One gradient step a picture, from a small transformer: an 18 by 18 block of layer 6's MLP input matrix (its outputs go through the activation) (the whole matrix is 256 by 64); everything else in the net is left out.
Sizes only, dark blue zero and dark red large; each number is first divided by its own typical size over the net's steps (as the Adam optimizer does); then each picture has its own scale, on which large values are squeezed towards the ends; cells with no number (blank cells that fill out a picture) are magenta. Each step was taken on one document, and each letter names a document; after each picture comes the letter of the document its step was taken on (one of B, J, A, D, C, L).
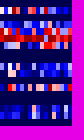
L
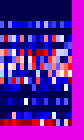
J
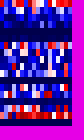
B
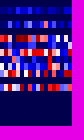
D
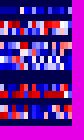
B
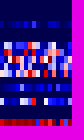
D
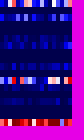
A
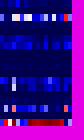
A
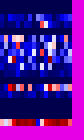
D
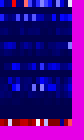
A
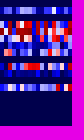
L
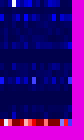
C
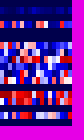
B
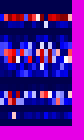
D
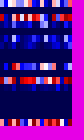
A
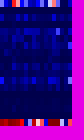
C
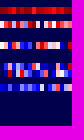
L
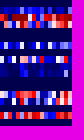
B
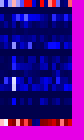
A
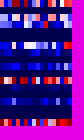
A
